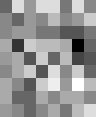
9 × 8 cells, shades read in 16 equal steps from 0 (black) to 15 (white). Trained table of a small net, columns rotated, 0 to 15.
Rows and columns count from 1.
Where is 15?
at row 7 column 7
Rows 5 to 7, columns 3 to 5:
5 12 6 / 12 5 13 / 5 12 14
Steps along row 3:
up same down same down same up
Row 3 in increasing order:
5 5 7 7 7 8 9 9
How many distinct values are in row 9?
7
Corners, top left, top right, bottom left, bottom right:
6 8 9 13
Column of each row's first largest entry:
2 8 2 3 4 5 7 1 8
